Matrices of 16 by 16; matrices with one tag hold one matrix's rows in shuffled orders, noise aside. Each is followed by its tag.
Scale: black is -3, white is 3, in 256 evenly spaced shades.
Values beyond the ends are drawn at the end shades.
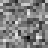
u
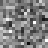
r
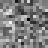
r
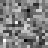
u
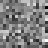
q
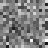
q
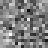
r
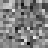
r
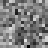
r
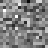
u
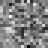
r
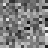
q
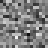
u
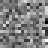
q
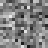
r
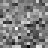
u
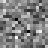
u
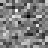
u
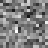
u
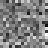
q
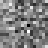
r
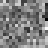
q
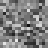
u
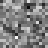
u
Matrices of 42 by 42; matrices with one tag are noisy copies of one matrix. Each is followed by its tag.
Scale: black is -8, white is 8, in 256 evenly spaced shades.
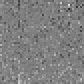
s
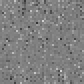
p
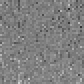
s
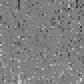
s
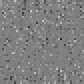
p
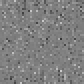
p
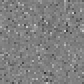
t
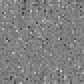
p
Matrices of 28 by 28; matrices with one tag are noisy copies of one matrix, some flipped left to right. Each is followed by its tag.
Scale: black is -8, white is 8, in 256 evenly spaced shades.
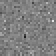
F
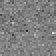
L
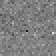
L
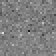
L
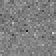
L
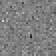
F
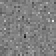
F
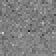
L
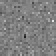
F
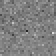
L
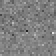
L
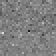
L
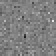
F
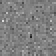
F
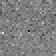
L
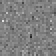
F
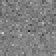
L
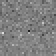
L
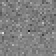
L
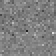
L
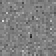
F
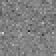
L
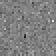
F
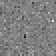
F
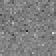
L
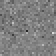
L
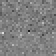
L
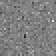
F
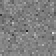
L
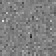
F
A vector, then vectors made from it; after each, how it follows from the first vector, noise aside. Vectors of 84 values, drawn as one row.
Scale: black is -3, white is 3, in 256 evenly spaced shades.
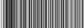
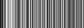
negated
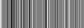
partly zeroed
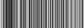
copied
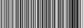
reversed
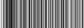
copied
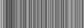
shrunk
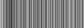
shrunk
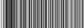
copied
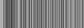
shrunk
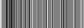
partly zeroed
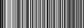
negated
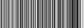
reversed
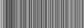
shrunk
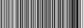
reversed
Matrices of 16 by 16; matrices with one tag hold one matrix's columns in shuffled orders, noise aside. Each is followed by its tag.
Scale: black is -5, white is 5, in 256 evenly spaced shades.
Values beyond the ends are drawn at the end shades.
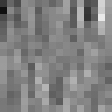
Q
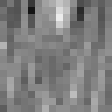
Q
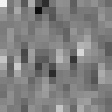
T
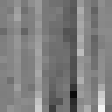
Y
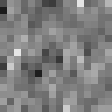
T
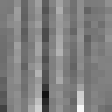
Y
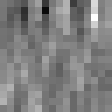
Q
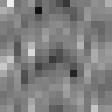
T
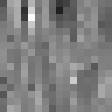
Q
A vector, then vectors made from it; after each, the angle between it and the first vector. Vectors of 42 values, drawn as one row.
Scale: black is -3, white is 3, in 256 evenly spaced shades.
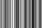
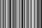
partly opposed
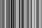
nearly opposite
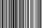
partly opposed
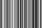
partly aligned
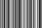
orthogonal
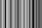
partly aligned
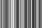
nearly parallel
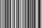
partly aligned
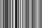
partly aligned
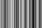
nearly parallel
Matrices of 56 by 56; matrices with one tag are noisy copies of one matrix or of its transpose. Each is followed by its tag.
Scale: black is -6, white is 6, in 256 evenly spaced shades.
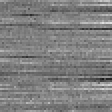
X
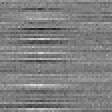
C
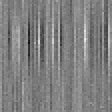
C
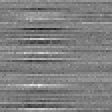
C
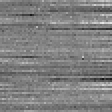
X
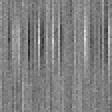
C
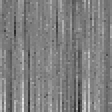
X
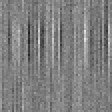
C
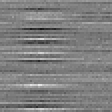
C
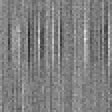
C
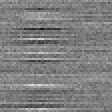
C
